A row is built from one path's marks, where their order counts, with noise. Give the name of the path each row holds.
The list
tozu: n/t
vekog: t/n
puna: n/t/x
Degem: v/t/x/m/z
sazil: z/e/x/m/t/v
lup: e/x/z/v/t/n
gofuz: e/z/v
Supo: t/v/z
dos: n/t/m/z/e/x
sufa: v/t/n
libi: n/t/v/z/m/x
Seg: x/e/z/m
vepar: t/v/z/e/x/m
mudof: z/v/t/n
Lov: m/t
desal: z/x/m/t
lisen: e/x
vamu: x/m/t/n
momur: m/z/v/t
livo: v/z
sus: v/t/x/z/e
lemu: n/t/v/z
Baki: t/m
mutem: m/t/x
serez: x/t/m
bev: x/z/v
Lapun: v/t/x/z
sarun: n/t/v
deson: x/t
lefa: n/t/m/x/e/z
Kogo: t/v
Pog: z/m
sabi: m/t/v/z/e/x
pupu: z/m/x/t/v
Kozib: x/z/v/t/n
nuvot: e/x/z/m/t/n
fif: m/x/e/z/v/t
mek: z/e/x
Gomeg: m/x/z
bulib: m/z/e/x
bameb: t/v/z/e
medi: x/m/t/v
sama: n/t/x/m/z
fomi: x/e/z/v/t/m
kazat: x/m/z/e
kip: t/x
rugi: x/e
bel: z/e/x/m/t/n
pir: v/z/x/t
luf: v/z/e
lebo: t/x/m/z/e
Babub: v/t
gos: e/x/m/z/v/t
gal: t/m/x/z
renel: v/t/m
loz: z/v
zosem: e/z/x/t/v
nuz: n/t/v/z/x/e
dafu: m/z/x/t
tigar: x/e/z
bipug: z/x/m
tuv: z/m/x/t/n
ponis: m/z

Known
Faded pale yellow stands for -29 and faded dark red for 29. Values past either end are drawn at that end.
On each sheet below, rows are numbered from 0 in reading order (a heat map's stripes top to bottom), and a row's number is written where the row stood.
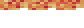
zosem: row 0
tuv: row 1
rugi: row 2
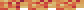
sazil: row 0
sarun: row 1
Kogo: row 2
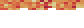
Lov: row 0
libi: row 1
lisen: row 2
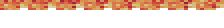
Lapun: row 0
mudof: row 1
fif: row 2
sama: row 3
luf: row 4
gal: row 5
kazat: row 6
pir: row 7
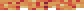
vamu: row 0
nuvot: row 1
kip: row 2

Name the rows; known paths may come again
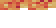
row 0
lisen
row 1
sarun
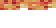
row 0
momur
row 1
sama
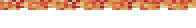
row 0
libi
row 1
puna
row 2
nuz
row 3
tigar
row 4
bulib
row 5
mudof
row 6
Lapun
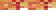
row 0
luf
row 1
kazat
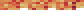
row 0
tozu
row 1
tuv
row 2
bel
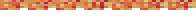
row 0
livo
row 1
vamu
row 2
medi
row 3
sabi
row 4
Lov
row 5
lemu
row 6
bameb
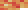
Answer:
mutem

